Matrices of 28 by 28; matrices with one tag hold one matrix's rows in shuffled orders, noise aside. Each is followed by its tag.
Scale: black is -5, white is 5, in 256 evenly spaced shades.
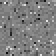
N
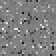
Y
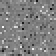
Y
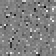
N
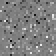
N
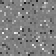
Y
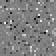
N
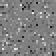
Y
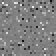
Y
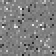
Y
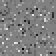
Y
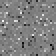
Y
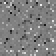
N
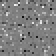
Y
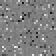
Y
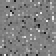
N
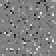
N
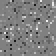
N
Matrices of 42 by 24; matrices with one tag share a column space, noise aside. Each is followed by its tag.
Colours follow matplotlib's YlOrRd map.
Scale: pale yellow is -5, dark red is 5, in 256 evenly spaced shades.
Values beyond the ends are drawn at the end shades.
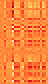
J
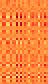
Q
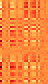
J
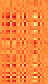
Q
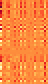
J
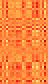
J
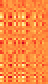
Q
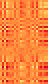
J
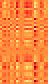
J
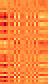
Q
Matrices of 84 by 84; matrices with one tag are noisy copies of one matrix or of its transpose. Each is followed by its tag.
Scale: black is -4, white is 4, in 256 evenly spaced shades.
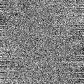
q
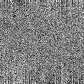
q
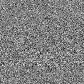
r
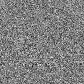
r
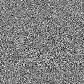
r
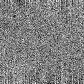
q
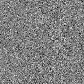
r
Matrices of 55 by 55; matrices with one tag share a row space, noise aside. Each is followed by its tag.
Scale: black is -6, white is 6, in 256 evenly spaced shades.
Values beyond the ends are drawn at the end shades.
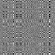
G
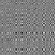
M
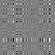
G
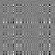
G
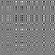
M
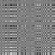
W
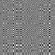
G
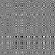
M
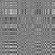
W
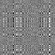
G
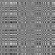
W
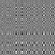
M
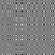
M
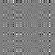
G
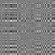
W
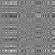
W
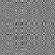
M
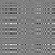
W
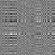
W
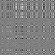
M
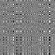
G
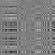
W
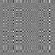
G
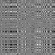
W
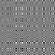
M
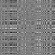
W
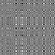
M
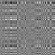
W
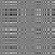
W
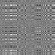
W
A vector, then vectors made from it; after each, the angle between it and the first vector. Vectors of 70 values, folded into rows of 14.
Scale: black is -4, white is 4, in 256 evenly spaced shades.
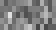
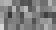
partly opposed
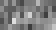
partly opposed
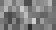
partly opposed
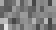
partly aligned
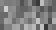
partly aligned
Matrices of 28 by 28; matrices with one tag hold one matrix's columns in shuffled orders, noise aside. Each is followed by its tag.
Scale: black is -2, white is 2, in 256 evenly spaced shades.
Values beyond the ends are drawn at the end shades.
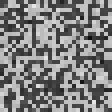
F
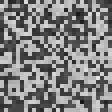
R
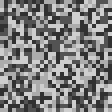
R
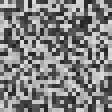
R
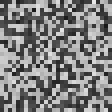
R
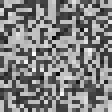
F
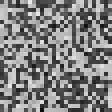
F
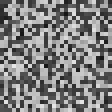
F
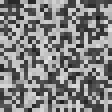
F
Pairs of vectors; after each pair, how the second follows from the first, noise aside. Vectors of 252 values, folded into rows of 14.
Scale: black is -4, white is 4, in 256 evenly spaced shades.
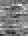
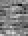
negated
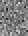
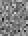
wrapped around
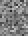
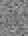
shrunk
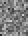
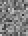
negated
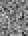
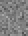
shrunk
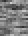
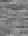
shrunk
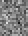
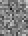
wrapped around
